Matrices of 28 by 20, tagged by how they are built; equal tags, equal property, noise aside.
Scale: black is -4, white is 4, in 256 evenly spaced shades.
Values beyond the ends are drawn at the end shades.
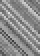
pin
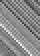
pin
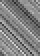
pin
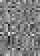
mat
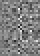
mat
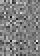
mat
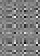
mat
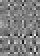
mat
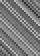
pin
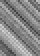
pin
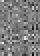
mat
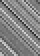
pin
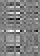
mat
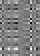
mat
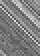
pin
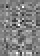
mat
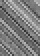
pin
